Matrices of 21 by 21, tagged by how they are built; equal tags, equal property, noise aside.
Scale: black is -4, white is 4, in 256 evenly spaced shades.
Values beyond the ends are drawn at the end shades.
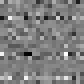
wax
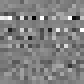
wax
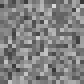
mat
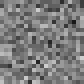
mat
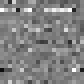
wax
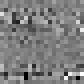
wax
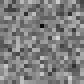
mat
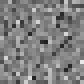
mat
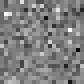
mat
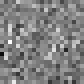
mat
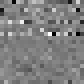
wax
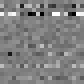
wax
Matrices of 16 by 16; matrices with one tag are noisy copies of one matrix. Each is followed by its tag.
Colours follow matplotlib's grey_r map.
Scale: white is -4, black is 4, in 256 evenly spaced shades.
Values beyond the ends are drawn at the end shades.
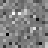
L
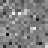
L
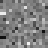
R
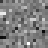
R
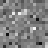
L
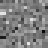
R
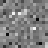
L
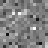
L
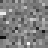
R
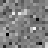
L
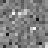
L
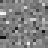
R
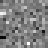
R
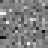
R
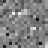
L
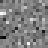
R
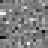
R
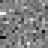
R
